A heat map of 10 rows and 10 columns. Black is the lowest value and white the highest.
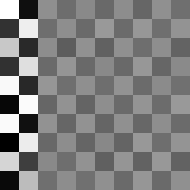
Grain: checkered. Average level on the scale: 50%. Seam: vertical, 20% of the way across, the right part calmer.
